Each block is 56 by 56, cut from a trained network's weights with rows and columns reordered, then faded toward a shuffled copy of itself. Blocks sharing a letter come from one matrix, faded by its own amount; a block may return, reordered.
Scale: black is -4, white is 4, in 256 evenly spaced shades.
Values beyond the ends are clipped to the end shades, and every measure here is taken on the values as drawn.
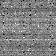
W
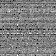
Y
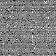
W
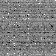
W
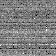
Y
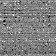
W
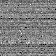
Y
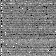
Y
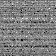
Y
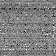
W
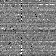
Y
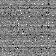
W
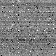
W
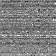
Y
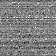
Y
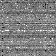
Y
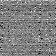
W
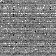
Y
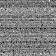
Y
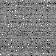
W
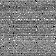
Y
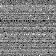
Y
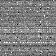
Y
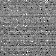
W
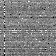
Y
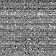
Y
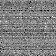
Y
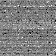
W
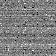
W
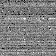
Y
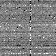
Y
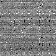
Y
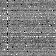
Y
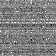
Y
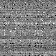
W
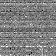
Y
